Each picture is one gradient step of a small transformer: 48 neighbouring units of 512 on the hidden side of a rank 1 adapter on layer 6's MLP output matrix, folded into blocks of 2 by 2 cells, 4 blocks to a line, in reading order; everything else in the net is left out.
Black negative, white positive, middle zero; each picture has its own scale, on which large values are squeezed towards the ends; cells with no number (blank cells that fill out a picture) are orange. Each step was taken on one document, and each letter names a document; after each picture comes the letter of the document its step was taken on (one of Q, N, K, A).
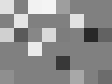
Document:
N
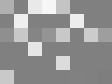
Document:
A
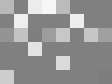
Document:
A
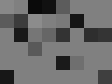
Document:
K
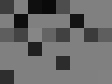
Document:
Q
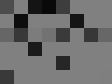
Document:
Q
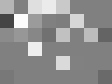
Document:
K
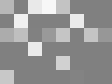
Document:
N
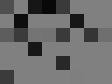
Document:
Q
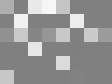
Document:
A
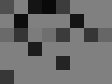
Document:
Q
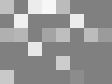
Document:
N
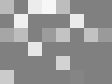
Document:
N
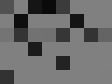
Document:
Q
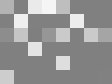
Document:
A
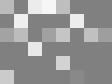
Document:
N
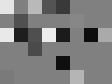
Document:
N
